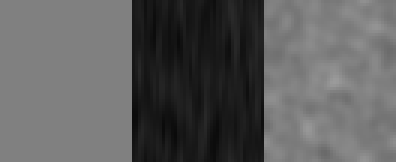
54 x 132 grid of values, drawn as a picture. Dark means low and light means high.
The table splits into one row of 3 panels. Panel 1,1: middling, flat. Panel 1,2: very low, streaked downward, faint in contrast. Panel 1,3: middling, blotchy, faint in contrast.
